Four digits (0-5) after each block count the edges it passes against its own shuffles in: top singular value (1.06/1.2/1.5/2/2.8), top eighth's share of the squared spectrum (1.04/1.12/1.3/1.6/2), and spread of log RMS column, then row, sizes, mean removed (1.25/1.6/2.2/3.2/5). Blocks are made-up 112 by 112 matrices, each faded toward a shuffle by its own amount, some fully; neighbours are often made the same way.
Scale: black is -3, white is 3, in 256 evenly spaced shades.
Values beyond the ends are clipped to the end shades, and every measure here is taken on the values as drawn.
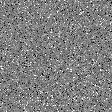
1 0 0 0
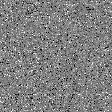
3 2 0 1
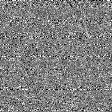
1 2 0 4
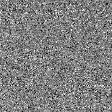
1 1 0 2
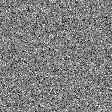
0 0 0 0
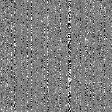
2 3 4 0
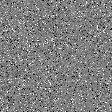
0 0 1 0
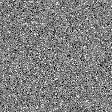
0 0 1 0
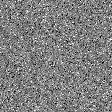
0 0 0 0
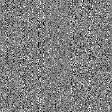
1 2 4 0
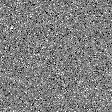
0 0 0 0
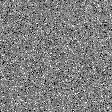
0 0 0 0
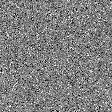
0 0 1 0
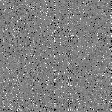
4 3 2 1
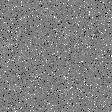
0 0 0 0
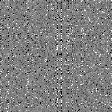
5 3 3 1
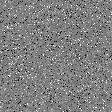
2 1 0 0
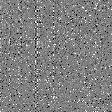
4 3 2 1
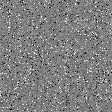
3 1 0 0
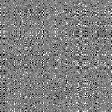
5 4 3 3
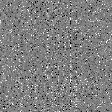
4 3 2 1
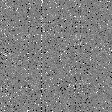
4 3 2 1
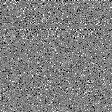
3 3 0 2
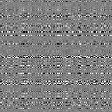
5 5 3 5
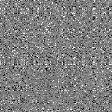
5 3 2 3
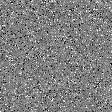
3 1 0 0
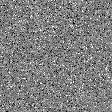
2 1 0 0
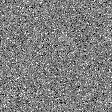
2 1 0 0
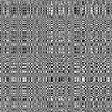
5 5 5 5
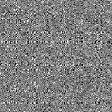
5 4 3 3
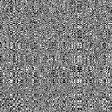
5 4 3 3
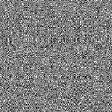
5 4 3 3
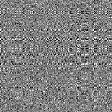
5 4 3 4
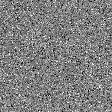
2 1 0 0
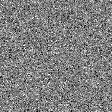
3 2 1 1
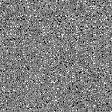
4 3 1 2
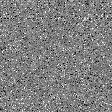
3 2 0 1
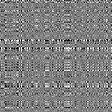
5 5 4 5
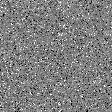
2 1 0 0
